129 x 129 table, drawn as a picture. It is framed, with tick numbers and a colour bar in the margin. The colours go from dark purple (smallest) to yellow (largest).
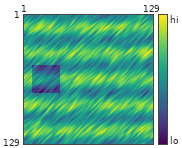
In the middle left lies a patch that is lower than the rest. There is no overall slope. Overall the values sit about 60% of the way up the scale. The ninth with the lowest average is the middle left. Stripes running across repeat 5 times from top to bottom.
